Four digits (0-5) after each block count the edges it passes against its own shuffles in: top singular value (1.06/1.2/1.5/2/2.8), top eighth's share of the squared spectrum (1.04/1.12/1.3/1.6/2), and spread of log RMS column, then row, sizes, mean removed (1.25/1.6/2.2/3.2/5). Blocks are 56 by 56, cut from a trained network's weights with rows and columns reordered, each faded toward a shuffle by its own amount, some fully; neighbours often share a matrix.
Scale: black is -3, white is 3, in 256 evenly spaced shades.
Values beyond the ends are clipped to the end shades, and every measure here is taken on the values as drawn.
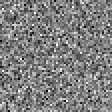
0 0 0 0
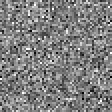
1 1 0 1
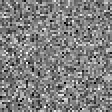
2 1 0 0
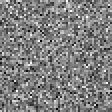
0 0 0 0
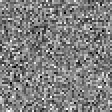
1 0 0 0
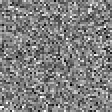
1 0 0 0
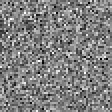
1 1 0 0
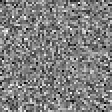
1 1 1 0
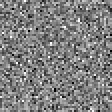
0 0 0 0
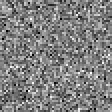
0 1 0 0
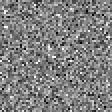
0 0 0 0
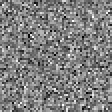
0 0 0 0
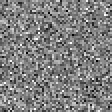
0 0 0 0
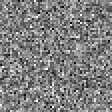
0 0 0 0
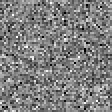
1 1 1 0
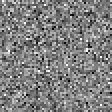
0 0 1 0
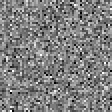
1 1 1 0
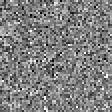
2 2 1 0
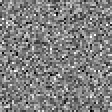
2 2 1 1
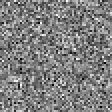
2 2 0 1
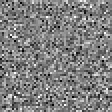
1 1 0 0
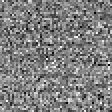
2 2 0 0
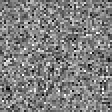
2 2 0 0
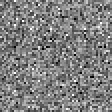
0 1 0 0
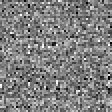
2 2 1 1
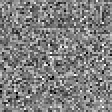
2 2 0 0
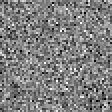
0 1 0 0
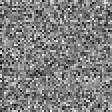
2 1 1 0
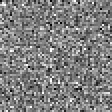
2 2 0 0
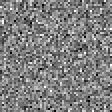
1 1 0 0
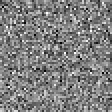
2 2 0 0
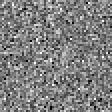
0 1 0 0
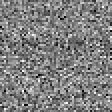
2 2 0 0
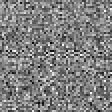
3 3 1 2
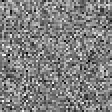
3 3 1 0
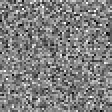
2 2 0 0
